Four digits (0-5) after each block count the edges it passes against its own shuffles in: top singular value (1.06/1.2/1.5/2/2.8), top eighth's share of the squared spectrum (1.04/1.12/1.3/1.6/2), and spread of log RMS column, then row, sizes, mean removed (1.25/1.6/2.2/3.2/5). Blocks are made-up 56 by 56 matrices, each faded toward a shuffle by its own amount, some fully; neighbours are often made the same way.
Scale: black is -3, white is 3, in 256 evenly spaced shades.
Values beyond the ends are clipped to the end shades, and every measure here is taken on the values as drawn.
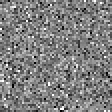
0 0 0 0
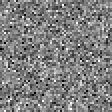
0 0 0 0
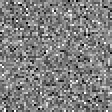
0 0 0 0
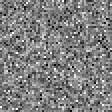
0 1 0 0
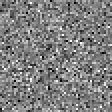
0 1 1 1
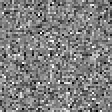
1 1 0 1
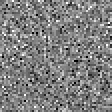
0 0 0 0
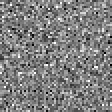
1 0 0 1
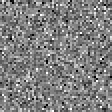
0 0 0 0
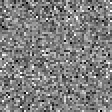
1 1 0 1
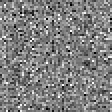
0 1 2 0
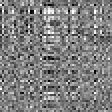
5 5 3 3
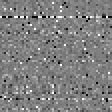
4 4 1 2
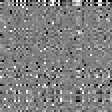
4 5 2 3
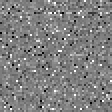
1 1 0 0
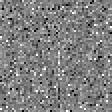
2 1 0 0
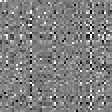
5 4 3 2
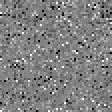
2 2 0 1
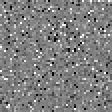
1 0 0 0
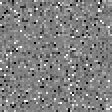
1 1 0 0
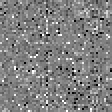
3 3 1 1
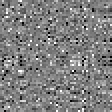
4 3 2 2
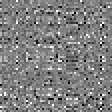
4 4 2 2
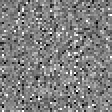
1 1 2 0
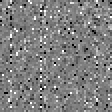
1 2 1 0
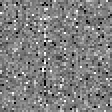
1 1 1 0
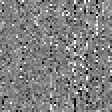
2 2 3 0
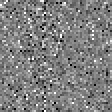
1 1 1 0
